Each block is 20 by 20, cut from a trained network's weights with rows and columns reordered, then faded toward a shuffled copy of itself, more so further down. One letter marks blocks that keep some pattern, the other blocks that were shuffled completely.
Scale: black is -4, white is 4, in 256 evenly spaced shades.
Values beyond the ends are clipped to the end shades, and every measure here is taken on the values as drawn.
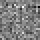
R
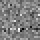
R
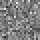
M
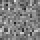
R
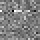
R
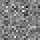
R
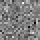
M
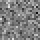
M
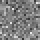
M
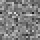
R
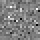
M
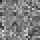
R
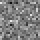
R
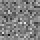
M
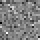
M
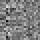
R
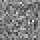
M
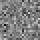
R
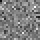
M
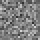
M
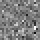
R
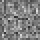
R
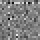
R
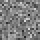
M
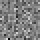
R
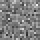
M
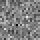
M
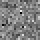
M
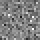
M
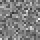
M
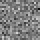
R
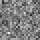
M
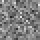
M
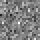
M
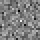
M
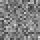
R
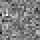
R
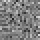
M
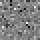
M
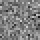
M
